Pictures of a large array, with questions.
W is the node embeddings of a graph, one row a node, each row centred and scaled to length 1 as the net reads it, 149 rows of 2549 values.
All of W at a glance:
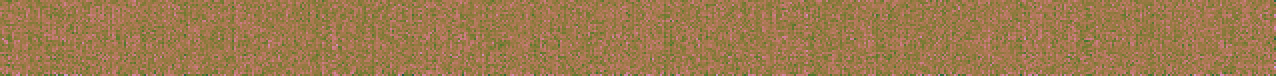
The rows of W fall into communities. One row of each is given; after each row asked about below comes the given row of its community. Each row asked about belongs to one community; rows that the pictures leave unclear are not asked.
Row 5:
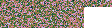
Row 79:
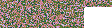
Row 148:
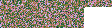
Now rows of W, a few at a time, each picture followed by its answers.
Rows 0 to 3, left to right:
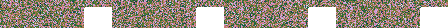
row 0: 5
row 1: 5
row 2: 148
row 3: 148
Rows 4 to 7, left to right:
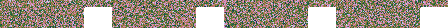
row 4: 5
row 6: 148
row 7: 148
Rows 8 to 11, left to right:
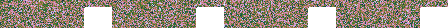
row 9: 148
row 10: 148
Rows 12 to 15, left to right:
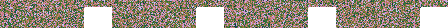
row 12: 79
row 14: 79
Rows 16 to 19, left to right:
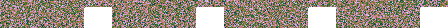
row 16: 148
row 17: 148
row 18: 5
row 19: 79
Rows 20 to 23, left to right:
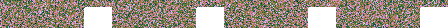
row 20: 148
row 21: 148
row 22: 5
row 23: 79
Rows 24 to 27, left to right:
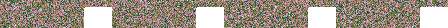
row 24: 148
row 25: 5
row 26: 79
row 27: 79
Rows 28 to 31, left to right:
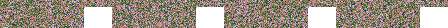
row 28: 79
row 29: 148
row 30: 148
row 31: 79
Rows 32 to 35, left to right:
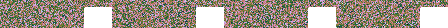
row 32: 148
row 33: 79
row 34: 79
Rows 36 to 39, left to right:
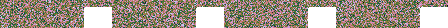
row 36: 79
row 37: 148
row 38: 5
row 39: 148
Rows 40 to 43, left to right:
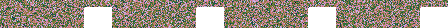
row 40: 5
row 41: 79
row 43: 148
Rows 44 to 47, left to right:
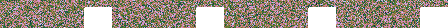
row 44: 148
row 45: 79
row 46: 5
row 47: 79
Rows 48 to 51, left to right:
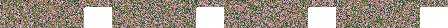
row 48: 148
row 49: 148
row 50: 148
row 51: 79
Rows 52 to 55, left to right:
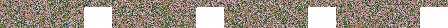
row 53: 5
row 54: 79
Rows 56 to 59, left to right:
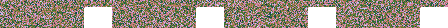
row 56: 79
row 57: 148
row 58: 5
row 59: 79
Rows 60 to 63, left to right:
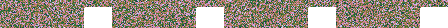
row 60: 5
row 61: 5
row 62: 79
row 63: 5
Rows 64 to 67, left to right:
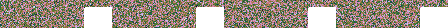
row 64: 5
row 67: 79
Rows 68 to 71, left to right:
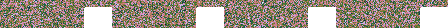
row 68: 5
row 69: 5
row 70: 148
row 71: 79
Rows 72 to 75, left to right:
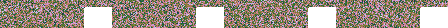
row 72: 148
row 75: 148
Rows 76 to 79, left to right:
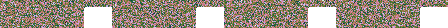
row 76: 5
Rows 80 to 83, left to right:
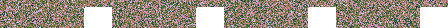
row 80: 148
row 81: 148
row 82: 5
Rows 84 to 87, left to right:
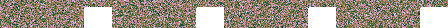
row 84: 79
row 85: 5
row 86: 148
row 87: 79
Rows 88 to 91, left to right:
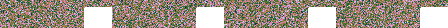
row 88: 5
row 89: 148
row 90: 148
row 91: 148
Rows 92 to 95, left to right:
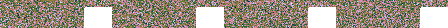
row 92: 148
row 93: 5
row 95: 148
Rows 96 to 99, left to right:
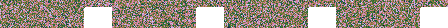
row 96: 148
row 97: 5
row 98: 148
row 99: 5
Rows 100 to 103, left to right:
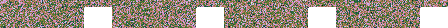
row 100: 79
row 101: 148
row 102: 148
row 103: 5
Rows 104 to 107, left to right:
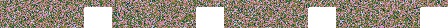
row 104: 79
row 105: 148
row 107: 79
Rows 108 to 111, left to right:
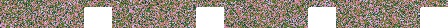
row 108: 148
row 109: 148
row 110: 148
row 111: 148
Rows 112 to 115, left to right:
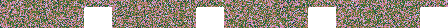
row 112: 79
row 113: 5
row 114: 79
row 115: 79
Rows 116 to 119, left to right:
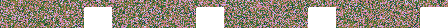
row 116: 79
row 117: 148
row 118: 148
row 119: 79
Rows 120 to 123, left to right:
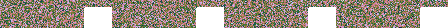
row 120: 148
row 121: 148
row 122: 5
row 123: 79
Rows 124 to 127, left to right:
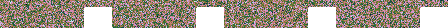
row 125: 5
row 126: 79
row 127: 79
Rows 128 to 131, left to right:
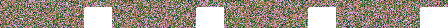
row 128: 5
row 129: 148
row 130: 148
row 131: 79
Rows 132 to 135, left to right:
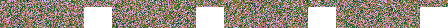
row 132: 5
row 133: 79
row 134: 148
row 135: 79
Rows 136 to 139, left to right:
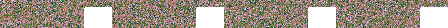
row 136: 5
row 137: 148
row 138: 79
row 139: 79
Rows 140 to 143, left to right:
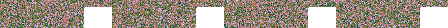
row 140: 5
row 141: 148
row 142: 5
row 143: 79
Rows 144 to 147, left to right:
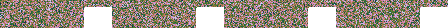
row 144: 79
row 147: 79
